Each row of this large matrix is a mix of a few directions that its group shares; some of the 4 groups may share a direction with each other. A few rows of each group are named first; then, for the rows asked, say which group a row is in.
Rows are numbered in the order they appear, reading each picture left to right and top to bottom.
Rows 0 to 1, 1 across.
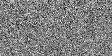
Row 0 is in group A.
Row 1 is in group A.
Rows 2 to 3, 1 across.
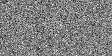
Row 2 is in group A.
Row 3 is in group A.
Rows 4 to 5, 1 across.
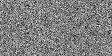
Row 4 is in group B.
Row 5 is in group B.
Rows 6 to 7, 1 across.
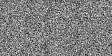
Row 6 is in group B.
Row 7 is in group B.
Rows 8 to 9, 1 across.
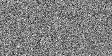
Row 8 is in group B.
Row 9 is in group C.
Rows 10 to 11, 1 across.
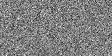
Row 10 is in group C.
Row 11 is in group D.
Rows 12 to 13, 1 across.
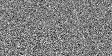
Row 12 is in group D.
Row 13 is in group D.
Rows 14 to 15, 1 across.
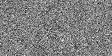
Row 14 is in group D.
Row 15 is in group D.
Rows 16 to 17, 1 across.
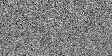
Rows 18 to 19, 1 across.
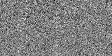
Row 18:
B
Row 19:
B
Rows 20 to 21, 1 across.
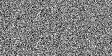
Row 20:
C
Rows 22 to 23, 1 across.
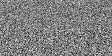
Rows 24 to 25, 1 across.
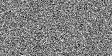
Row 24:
C
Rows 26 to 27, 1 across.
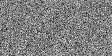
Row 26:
B
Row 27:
B
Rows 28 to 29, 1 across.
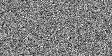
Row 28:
C
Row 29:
A
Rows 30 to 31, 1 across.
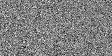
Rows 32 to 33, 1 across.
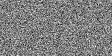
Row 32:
D
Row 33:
C
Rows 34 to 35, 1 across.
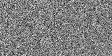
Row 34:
B
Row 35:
C
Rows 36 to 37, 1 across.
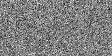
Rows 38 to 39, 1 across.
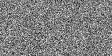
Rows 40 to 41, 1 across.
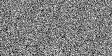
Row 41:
A
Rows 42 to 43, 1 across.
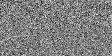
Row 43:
C
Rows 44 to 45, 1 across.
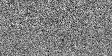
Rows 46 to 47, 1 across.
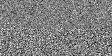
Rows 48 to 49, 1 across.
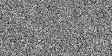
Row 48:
D
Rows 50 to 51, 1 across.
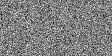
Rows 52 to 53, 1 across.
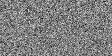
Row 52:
A
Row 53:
D
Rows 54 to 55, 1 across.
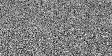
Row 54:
B
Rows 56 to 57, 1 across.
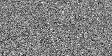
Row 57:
C
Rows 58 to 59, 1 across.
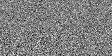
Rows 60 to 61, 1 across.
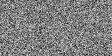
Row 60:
A
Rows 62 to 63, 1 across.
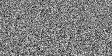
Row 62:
C
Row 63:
A
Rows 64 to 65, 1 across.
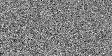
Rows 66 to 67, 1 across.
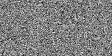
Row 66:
D
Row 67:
C
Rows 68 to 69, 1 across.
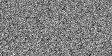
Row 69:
D
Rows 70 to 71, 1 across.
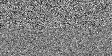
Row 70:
A
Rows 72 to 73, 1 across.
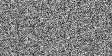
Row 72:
A
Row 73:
A
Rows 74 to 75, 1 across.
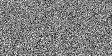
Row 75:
C
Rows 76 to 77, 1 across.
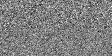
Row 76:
D
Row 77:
D
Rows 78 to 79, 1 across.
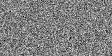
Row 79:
A
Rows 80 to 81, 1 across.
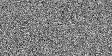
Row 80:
D
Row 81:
B
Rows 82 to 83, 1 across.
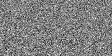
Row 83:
B
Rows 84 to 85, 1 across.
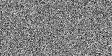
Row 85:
B
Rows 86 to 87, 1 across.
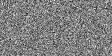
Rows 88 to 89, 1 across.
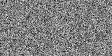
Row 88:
B
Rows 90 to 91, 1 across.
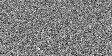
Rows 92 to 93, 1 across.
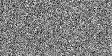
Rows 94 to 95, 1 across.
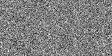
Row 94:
D
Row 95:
D
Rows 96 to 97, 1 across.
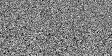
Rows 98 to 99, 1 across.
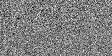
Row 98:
C
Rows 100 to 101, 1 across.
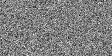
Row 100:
D
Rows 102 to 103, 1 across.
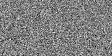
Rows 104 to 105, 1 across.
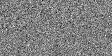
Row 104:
D
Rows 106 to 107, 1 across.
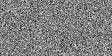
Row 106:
C
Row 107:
D
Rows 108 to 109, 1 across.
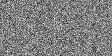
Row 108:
A
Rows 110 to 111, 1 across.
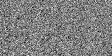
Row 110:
C
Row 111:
D
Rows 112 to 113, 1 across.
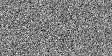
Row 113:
D
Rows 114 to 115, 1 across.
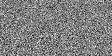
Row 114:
D
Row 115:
C
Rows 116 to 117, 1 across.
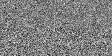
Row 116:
B
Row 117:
B
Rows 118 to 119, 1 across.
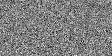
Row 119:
A
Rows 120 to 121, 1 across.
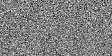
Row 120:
C
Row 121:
D
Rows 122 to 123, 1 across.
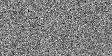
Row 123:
D
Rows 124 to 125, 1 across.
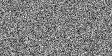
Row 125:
A
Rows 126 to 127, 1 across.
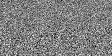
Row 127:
C
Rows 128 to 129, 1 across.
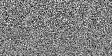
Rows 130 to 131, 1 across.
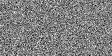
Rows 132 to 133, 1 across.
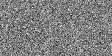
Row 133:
B
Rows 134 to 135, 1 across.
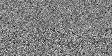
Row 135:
B
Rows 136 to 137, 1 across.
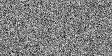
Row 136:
B
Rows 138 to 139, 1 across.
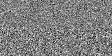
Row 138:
C
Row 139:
B
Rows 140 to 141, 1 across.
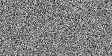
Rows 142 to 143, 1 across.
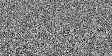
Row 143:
A
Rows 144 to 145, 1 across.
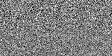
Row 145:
D
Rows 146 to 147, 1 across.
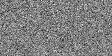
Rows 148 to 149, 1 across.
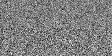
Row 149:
B
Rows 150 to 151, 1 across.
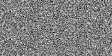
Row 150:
C
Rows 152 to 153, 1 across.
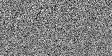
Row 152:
C
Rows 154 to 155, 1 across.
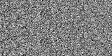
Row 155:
C
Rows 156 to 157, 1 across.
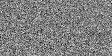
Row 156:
D
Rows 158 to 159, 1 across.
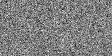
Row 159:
D
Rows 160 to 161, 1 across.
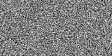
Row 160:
C
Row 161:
C
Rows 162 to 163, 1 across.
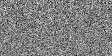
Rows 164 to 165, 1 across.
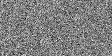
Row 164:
B
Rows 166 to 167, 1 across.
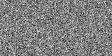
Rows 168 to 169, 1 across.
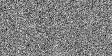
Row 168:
A
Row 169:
B
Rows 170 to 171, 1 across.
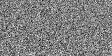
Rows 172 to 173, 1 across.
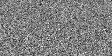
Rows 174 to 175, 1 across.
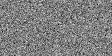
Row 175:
B
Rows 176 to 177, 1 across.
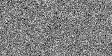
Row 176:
B
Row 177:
B
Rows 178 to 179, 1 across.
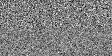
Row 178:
B
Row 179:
D
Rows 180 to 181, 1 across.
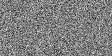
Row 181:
A
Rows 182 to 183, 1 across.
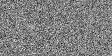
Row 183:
A
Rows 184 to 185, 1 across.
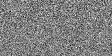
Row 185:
B
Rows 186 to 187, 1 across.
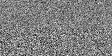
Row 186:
D
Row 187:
D
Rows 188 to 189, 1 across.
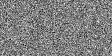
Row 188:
B
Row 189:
C
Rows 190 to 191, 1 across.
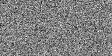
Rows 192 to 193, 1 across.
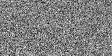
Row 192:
D
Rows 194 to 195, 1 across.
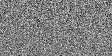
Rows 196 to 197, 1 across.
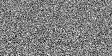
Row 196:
C
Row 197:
B
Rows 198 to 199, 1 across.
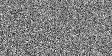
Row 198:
D
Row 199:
B
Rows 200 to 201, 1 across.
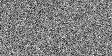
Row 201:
A
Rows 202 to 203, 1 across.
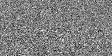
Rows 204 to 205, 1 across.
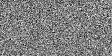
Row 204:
B
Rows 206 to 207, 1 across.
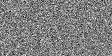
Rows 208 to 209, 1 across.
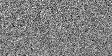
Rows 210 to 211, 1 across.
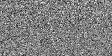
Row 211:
C
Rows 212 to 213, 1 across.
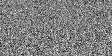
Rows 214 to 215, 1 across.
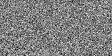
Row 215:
D
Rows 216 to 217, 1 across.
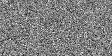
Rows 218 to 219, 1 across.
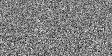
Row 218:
A
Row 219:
D
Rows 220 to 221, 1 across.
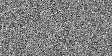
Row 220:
C
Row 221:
B
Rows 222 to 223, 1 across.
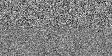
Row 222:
A
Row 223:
D
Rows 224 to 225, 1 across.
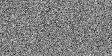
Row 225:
D
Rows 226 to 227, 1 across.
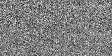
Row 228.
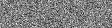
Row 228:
A
